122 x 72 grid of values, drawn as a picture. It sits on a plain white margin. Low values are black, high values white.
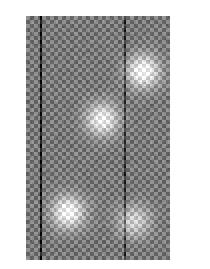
Overall the values sit about 50% of the way up the scale. Four bumps rise from the field. Columns 8 and 50 differ from the columns beside them. There is no overall slope.
